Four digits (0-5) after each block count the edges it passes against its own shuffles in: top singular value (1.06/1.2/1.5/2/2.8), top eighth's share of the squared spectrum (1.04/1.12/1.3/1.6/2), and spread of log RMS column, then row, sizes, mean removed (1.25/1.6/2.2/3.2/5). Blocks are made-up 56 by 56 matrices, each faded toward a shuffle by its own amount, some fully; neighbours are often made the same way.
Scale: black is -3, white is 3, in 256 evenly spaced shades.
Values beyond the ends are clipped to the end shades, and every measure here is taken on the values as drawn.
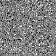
3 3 1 1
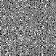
3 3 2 1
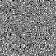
3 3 1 1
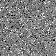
1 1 0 0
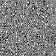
3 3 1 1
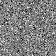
1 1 0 0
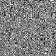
3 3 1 2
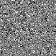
3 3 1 1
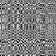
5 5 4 4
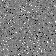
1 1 0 0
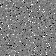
0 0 0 0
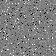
0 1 0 0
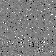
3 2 1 1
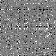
3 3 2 2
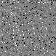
2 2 0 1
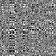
4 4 3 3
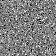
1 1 0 0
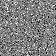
0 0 0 0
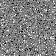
0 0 0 0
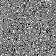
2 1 0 0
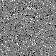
0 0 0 0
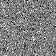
0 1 2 0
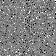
0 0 0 0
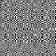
5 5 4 3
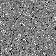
0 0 0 0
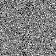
0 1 1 0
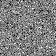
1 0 0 0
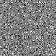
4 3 1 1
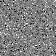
1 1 0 0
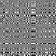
5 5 3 4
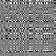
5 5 3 4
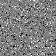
3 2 0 1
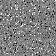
3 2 1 0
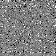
1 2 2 2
